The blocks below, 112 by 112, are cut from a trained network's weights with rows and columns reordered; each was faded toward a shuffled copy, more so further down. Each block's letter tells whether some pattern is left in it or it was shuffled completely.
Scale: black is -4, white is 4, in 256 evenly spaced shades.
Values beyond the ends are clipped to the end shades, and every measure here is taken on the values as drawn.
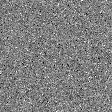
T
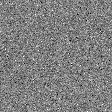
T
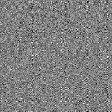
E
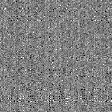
E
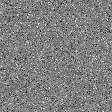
T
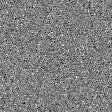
T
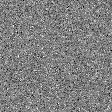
T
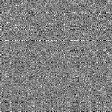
E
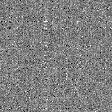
E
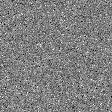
T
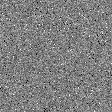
T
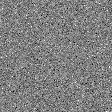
T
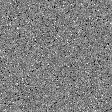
T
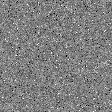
T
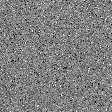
T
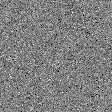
T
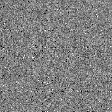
E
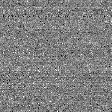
E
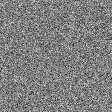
T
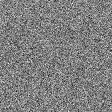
T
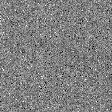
E
